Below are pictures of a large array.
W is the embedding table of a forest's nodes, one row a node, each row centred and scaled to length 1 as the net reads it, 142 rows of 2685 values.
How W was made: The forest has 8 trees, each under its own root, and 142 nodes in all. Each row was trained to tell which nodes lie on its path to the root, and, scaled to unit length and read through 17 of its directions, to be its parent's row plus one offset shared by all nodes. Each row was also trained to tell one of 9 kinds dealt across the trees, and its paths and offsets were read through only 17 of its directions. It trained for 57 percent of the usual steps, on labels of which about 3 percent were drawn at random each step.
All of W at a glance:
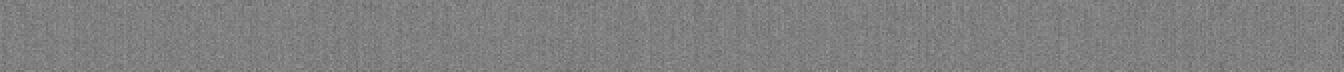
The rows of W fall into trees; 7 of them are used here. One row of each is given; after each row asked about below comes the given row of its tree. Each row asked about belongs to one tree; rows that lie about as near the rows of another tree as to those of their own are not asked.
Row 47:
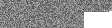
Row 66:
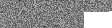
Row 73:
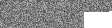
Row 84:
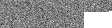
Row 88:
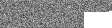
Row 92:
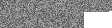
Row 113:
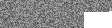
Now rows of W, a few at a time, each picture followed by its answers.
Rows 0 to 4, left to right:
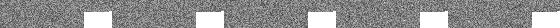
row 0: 92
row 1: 84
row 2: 92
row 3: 84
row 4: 84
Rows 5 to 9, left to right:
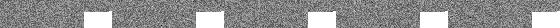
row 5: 66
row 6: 92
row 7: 73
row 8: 84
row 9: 88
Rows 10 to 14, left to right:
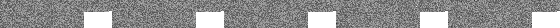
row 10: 88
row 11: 73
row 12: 88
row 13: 113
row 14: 47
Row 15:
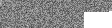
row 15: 113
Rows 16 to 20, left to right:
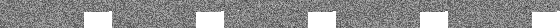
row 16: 88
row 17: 66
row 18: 73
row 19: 84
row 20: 88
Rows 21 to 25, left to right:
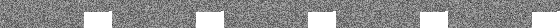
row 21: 73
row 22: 66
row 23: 73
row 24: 113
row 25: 84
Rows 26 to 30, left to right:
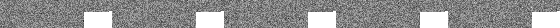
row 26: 92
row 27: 73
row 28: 84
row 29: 88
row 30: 73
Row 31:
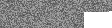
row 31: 88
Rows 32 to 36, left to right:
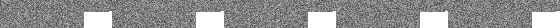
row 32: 84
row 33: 73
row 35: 113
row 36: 88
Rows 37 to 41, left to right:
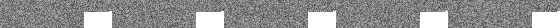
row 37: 88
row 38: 73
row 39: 92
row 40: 92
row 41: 113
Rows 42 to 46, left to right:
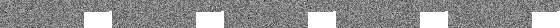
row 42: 88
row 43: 84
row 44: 113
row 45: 73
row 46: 66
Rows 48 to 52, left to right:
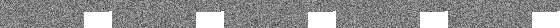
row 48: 47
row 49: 113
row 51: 47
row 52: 113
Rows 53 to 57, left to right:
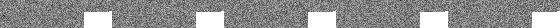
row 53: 84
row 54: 47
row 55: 92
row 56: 47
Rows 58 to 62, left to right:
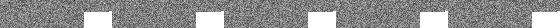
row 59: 47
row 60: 47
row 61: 113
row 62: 47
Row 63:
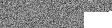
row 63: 73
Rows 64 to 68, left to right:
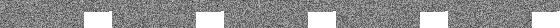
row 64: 113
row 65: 73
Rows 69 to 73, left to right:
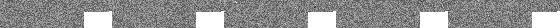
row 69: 88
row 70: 113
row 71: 73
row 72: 47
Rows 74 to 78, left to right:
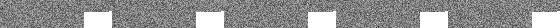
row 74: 84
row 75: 88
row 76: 47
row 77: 92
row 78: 84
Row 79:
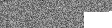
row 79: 47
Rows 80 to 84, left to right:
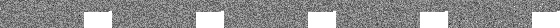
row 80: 73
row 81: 88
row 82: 113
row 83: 73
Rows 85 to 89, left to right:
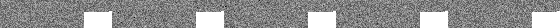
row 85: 73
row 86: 92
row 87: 88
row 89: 47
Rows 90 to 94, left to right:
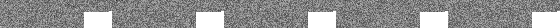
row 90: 47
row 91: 92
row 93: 47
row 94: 113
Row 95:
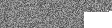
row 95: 113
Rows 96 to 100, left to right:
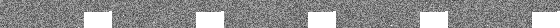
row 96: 47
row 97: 47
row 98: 113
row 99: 113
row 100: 92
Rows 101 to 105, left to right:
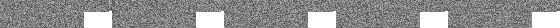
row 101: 88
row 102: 88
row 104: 73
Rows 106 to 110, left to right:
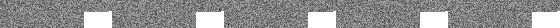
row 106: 88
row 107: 113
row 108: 84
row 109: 92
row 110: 73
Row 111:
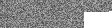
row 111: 84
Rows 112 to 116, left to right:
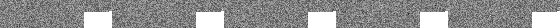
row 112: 47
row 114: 92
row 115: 113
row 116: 113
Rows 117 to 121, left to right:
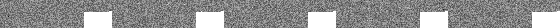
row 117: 84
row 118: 73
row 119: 84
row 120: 92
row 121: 88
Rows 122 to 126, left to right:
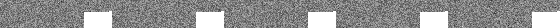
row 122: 92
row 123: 113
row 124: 92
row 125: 88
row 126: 47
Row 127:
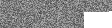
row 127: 66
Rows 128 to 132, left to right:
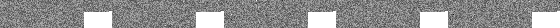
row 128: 47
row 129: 73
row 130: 84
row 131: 88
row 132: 84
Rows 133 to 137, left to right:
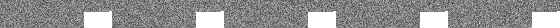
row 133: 47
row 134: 88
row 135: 47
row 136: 92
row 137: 84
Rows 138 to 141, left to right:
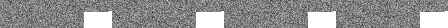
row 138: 66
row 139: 73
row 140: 66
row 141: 88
